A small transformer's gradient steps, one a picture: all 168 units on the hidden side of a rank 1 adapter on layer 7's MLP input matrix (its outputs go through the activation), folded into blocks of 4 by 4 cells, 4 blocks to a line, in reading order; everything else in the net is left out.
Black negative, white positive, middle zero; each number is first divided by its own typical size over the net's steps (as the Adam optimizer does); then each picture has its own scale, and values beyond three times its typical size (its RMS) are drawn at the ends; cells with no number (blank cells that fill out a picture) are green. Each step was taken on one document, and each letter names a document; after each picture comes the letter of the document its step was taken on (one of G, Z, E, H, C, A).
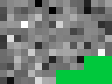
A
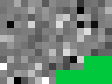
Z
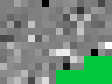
Z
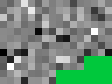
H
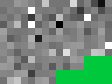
Z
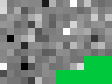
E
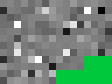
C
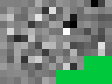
E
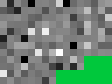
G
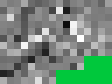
E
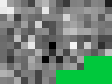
G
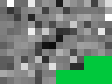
G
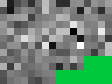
G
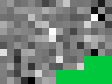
H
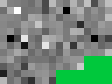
E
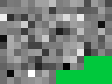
A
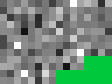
A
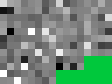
G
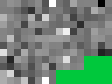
H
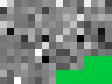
G
